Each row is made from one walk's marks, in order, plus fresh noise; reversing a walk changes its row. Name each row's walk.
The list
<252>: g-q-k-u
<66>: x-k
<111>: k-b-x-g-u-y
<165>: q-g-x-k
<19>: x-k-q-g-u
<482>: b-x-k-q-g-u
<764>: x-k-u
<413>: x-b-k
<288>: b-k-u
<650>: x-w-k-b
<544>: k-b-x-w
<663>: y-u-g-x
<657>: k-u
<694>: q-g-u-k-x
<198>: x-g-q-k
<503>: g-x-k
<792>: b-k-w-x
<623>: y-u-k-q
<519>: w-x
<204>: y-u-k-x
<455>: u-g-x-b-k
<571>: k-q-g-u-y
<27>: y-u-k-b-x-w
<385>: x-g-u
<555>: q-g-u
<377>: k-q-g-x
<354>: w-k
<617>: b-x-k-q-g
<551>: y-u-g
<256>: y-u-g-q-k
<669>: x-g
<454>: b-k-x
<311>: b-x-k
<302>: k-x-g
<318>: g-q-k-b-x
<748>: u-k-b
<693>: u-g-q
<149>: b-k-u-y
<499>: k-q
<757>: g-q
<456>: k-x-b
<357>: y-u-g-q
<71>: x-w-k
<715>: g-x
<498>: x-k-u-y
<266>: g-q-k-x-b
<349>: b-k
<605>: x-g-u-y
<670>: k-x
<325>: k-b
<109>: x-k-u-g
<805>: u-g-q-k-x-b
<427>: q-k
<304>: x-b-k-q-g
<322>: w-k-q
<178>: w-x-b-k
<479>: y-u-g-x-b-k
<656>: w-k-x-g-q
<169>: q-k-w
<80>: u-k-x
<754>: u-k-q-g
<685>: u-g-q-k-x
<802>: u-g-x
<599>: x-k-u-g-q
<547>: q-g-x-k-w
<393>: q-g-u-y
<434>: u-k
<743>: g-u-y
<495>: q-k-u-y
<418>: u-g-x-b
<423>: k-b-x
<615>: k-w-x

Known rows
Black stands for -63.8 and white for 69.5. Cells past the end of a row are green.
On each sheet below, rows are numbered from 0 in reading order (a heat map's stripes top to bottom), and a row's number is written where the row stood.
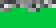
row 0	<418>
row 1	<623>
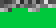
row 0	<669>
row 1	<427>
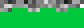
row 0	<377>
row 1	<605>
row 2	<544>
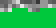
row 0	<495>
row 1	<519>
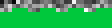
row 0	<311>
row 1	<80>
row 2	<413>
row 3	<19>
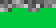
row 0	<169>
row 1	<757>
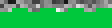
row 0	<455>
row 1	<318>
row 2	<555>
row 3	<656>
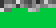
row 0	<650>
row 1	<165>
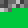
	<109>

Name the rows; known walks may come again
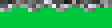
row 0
<252>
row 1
<27>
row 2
<302>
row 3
<805>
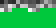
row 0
<288>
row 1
<19>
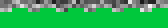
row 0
<393>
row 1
<423>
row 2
<669>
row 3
<454>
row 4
<198>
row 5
<482>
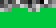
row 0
<427>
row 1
<311>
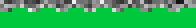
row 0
<685>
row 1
<385>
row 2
<413>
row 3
<498>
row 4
<304>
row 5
<802>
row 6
<455>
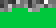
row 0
<503>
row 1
<71>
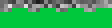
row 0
<499>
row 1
<754>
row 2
<748>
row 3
<656>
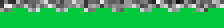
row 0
<456>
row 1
<495>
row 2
<605>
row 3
<650>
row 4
<519>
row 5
<479>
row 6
<657>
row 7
<357>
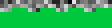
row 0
<165>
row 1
<204>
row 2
<349>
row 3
<694>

